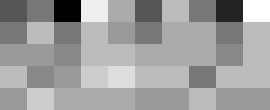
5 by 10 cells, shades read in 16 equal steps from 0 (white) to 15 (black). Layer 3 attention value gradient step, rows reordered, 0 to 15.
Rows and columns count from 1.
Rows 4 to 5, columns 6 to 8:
4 4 8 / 6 6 4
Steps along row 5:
down up same same up same down up same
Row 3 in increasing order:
4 4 4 5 5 5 6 6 7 7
